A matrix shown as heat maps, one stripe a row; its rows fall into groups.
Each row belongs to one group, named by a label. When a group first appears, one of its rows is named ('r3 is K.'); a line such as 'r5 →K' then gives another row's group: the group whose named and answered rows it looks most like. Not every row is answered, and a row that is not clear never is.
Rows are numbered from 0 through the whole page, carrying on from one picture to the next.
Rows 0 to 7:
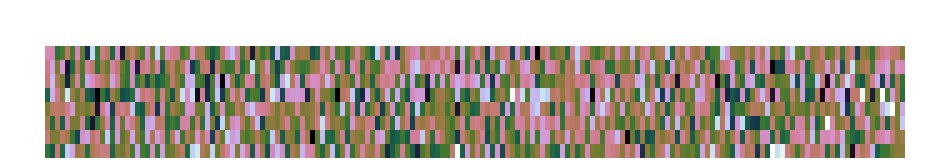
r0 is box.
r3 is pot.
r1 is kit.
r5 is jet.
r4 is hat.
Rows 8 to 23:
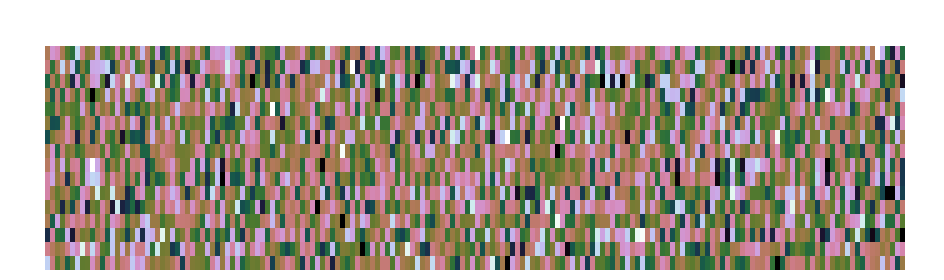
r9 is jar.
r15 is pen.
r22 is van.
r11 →jet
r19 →box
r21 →pot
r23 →kit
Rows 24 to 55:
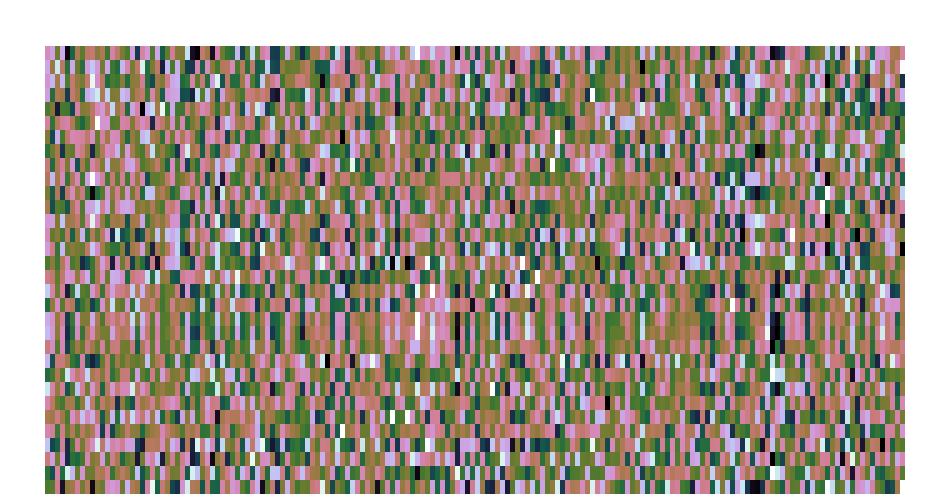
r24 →kit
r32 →jar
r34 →jet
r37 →box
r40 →van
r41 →kit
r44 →kit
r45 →kit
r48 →kit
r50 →van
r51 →pen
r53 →kit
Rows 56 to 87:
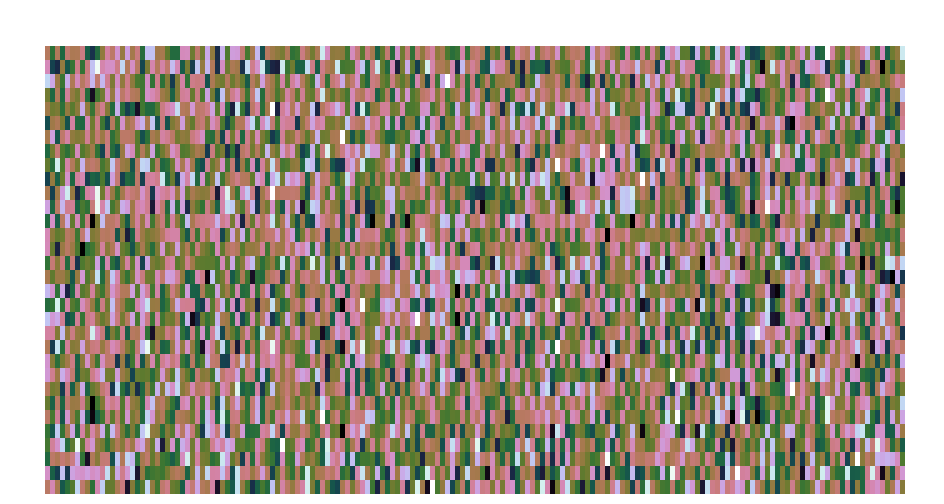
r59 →jet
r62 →pen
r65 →pot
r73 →kit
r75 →kit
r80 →box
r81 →jet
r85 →hat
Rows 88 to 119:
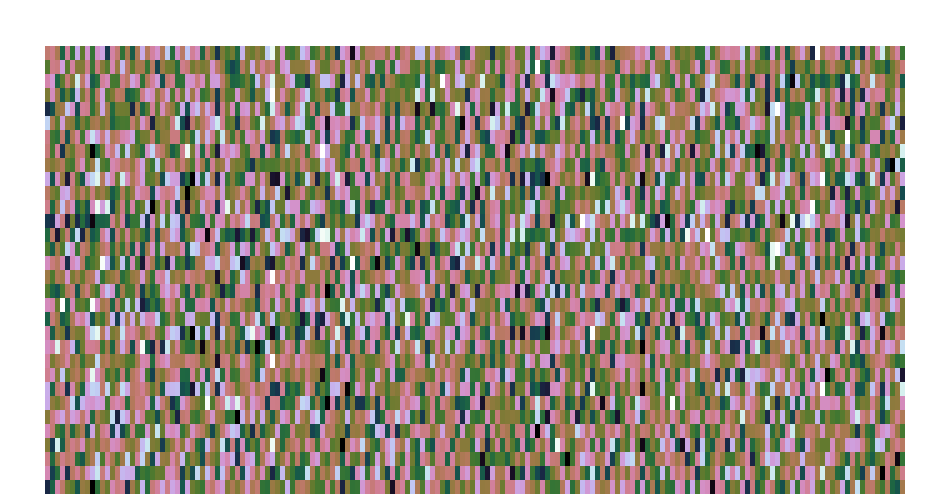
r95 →jet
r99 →jar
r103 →jar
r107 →van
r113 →van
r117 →jar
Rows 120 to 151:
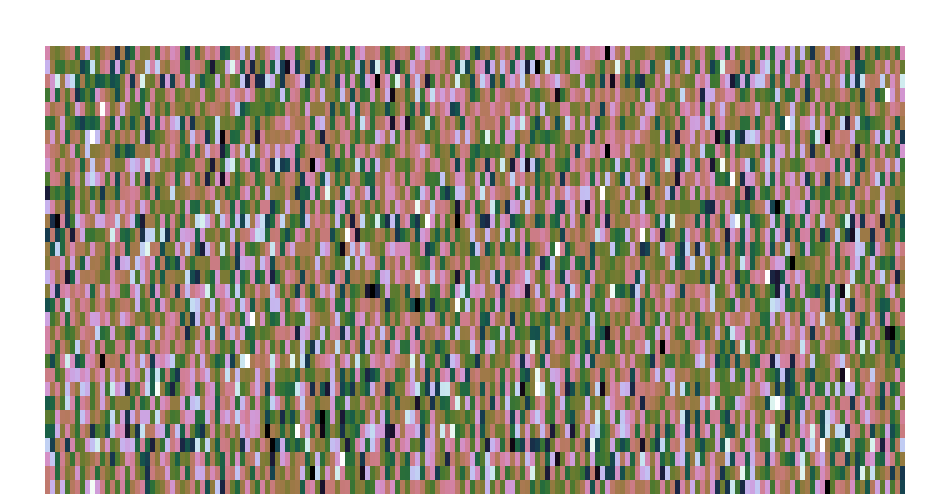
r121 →box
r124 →jar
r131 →kit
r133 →pot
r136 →kit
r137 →van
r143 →van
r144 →van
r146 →van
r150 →pen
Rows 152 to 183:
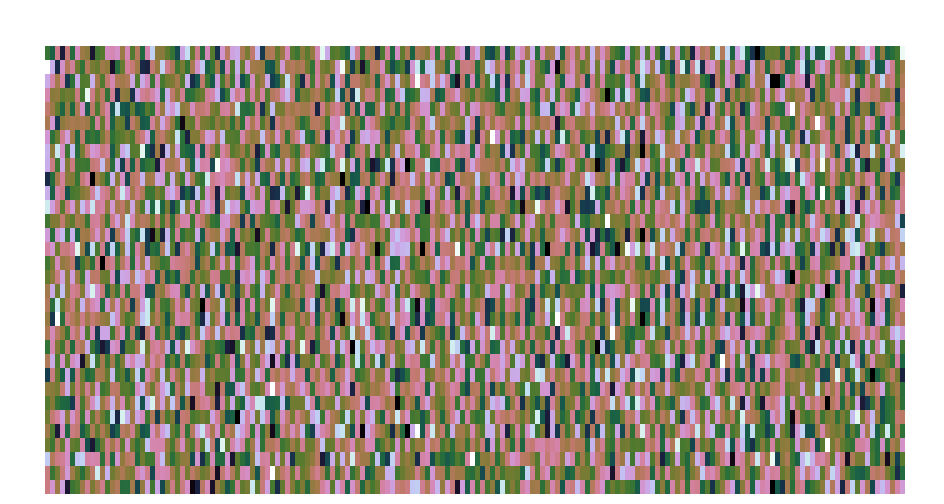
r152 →jet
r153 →pen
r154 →kit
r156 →box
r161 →van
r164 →hat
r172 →jar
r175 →pot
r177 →pot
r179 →pen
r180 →jet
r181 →pen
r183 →kit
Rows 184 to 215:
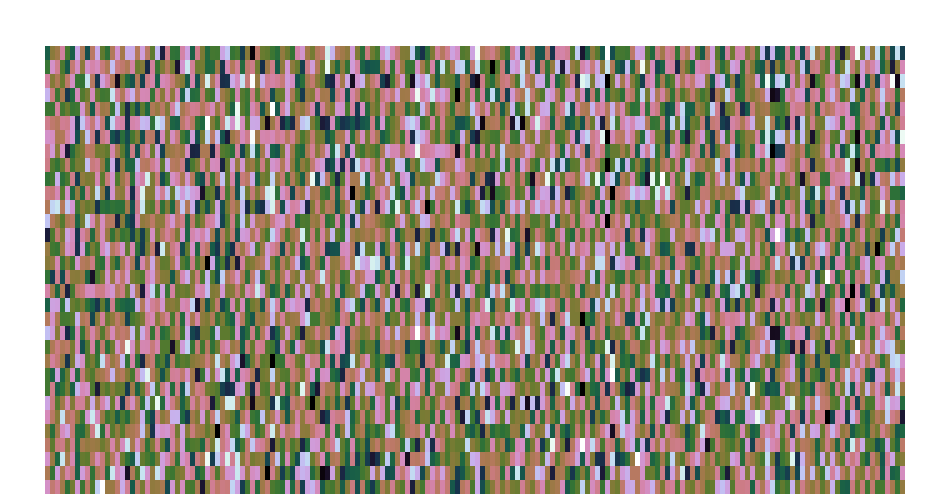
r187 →kit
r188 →box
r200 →jet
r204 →kit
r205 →hat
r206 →jar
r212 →jar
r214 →van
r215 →jar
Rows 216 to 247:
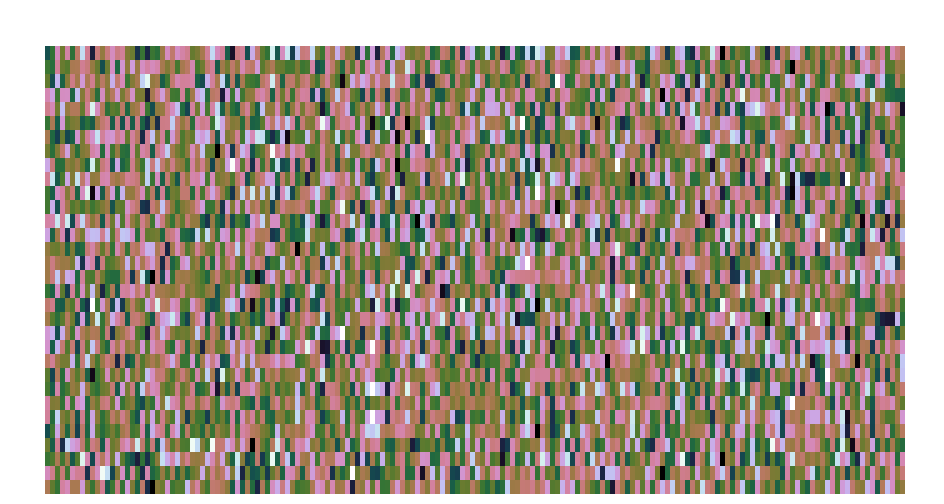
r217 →van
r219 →pen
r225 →van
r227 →pen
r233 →van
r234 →box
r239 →jet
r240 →van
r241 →box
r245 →box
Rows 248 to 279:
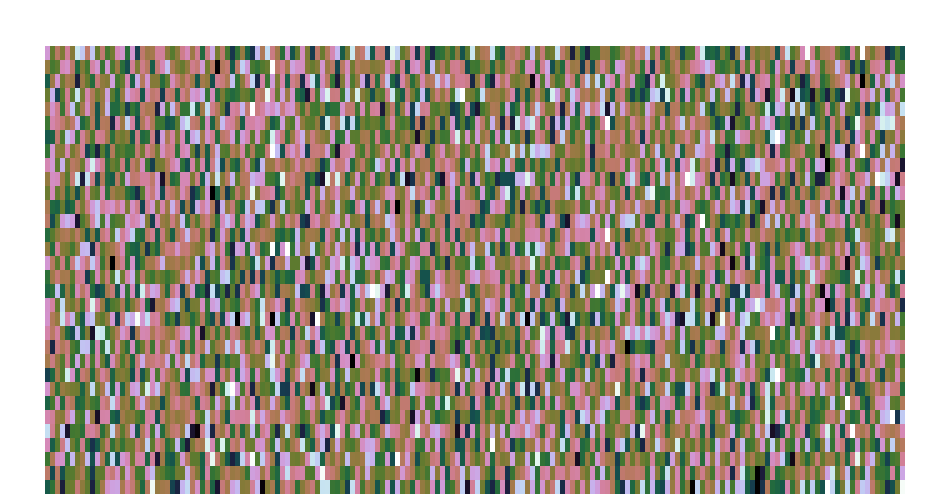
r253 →hat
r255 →pot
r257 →hat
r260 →jar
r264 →hat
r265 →van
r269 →box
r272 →box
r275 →kit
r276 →jet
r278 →jet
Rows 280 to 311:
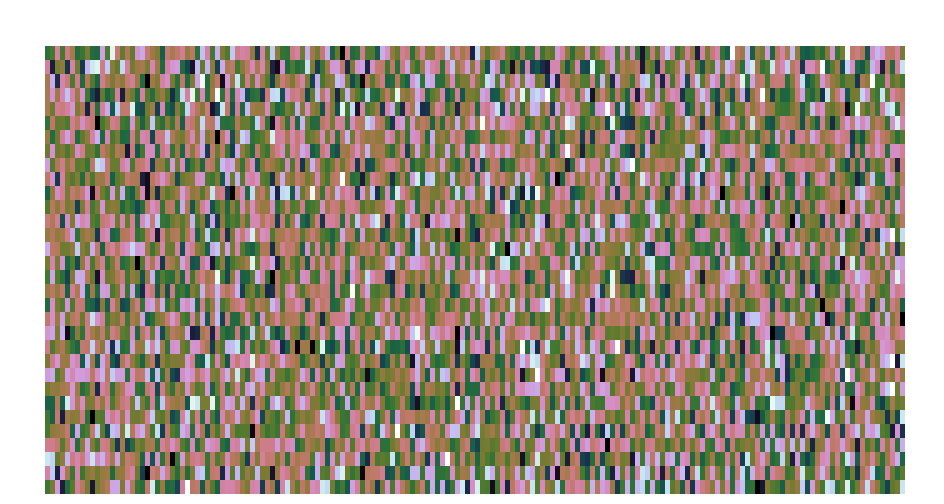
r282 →pen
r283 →pot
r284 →hat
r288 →jar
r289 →pen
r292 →van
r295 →kit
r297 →jar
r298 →pot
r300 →kit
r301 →box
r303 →van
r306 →jet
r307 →hat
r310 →pen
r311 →jet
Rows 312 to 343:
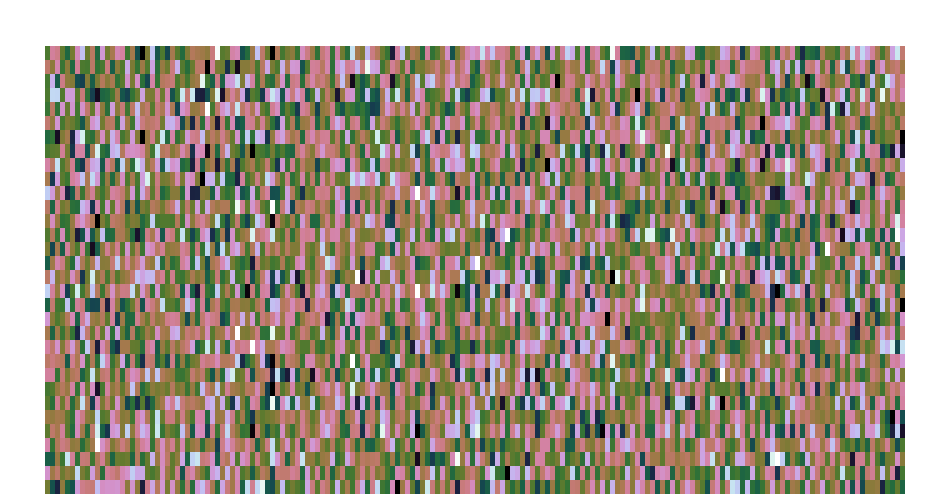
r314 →pen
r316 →van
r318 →pot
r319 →hat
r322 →kit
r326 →jet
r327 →hat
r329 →kit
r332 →box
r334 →jar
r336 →jar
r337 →box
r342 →kit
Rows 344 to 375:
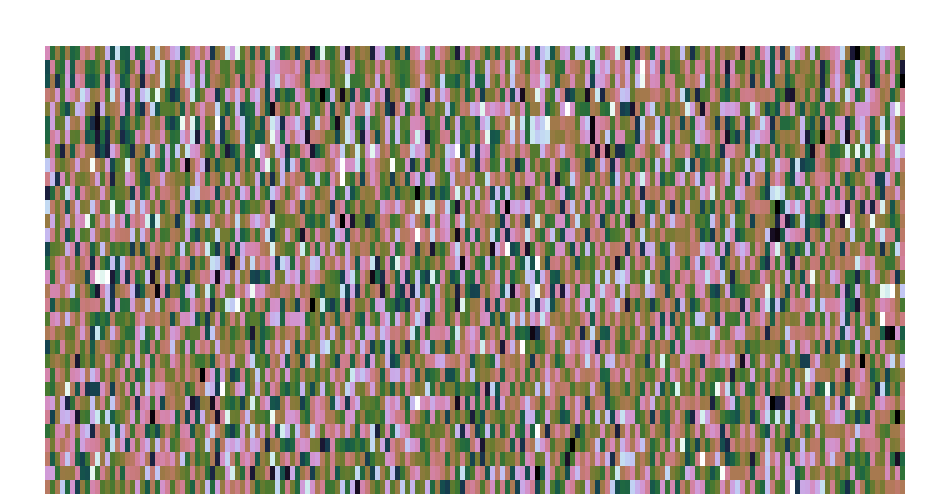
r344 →box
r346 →pot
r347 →van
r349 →pot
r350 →pot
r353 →pen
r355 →kit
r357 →kit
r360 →jar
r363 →pot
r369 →kit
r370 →jar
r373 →jar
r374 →box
